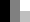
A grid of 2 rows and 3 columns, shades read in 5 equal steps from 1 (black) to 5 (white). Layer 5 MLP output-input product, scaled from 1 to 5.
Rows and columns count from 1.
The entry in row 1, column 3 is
5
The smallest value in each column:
1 3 4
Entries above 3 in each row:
1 1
